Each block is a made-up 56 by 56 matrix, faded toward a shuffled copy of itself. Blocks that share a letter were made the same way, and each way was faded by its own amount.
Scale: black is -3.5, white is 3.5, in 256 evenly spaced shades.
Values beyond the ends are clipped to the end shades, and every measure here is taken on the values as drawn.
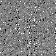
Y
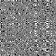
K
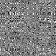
K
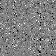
Y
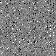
Y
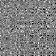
K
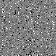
Y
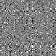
K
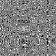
K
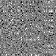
K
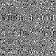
K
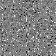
Y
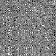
K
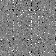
Y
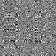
K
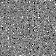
Y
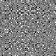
K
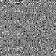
K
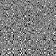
K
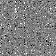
Y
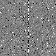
Y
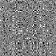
K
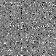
Y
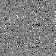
Y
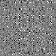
K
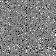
Y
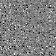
Y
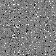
Y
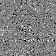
Y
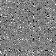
Y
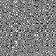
K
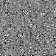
Y
